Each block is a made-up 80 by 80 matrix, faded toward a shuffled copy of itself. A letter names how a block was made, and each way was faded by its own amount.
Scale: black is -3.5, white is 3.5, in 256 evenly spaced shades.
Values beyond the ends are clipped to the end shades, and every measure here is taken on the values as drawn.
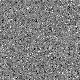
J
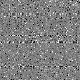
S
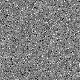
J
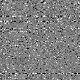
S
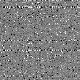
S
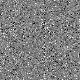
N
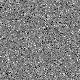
J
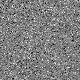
J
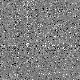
N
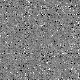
N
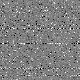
S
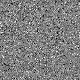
J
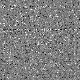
N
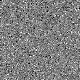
J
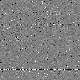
S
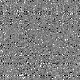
S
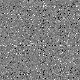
N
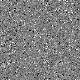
N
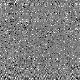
S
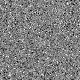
J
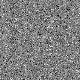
J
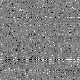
S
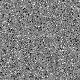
J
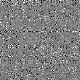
S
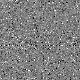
N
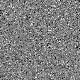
J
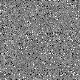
N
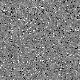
N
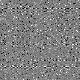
S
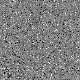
N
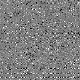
S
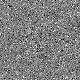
J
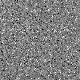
J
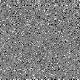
S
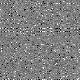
S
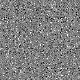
N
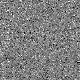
J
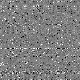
S
